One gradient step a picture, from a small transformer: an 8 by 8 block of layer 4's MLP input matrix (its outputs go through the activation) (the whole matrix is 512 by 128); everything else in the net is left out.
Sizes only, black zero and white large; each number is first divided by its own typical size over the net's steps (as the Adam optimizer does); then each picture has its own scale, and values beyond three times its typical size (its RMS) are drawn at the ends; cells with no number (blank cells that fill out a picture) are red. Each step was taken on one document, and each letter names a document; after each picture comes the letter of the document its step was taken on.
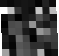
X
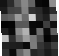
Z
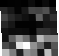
X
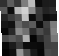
Z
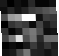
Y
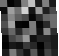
Y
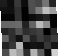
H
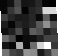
H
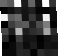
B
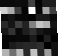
H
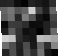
X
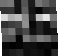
Z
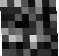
Z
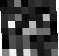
B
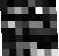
H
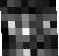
B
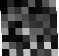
Y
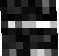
H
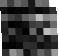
B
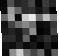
Y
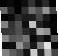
H
